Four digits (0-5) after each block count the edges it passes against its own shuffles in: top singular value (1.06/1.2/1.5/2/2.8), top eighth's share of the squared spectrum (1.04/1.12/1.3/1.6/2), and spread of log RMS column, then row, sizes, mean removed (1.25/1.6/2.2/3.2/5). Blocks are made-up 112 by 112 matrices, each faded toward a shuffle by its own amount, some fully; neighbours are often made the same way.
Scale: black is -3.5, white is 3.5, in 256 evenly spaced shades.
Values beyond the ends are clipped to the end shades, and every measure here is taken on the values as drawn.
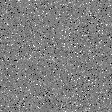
0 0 0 0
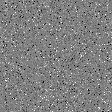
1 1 1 0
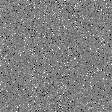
1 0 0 0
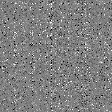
2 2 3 1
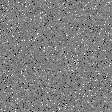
0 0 0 0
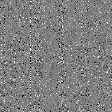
2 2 3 1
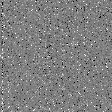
2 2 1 0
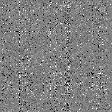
2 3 3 2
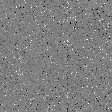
2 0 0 0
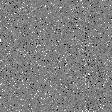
1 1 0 0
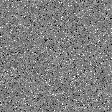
0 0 0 0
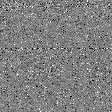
2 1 0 2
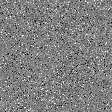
0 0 0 0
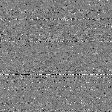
3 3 0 3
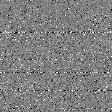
2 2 0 2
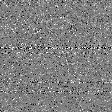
2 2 0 3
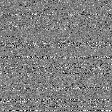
2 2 0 4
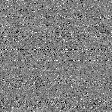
2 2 0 3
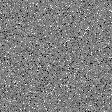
0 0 0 0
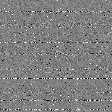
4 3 0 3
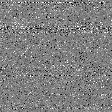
2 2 0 3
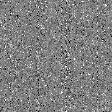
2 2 3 0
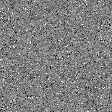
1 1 1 0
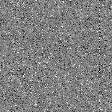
2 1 2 0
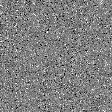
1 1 2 0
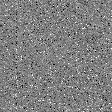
1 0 1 0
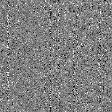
2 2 3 0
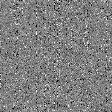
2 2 3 0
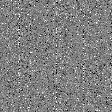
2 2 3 0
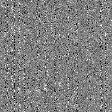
2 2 3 0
